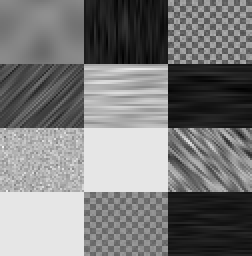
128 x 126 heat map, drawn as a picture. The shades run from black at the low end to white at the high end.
It is made of 4 by 3 panels. Panel 1,1: middling, smooth, faint in contrast. Panel 1,2: very low, streaked downward, faint in contrast. Panel 1,3: middling, checkered, strong in contrast. Panel 2,1: low, slanting up to the right. Panel 2,2: high, streaked across. Panel 2,3: very low, streaked across, faint in contrast. Panel 3,1: high, fine-grained. Panel 3,2: very high, flat. Panel 3,3: middling, slanting down to the right, strong in contrast. Panel 4,1: very high, flat. Panel 4,2: middling, checkered. Panel 4,3: very low, streaked across, faint in contrast.
